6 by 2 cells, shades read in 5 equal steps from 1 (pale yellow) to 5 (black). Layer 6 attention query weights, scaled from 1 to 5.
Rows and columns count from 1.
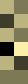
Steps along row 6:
same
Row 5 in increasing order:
2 4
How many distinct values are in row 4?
2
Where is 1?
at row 4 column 2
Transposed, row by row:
2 4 2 5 2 3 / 3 2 3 1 4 3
